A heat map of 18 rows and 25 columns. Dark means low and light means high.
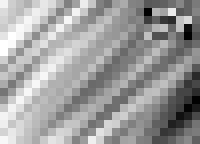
Roughest part: top right. Ninth with the highest average: top left. Slope: up to the left. Ninth with the lowest average: bottom right. Odd patch: rougher, in the top right. Grain: diagonal, up to the right.
